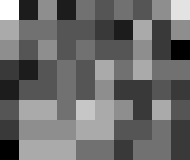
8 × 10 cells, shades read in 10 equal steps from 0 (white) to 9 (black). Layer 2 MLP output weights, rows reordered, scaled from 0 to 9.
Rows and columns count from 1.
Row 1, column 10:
1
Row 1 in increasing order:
0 1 4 4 5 5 6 6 8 8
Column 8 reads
6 3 4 3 7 7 6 5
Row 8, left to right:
9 3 3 3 5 5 7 5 5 7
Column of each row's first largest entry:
2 7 10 2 1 8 1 1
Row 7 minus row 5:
-1 -2 -2 -1 -3 -1 -1 -1 -1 0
